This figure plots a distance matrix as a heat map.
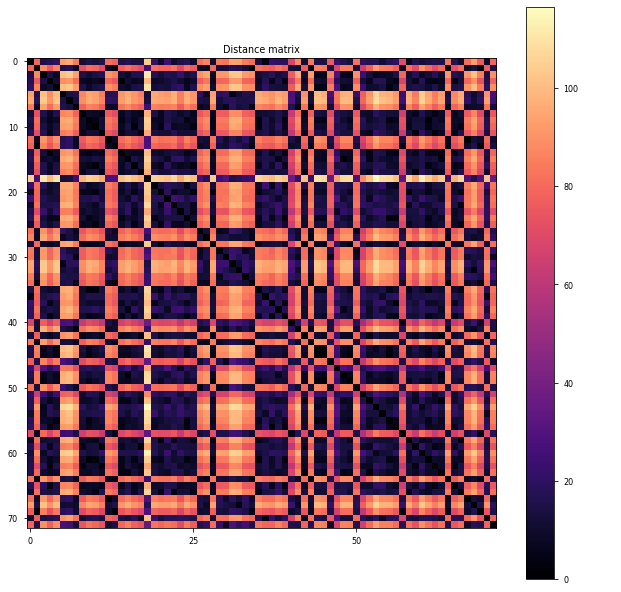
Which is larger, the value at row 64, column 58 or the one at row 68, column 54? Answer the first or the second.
the second
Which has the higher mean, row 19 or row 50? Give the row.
50
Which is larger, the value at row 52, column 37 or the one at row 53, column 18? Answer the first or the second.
the second
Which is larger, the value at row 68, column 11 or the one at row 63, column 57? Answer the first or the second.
the first
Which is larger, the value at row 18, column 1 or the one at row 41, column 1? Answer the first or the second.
the first
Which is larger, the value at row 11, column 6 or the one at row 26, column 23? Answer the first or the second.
the first
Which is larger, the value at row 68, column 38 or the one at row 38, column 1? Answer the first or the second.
the first
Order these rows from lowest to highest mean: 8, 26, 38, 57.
8, 38, 57, 26
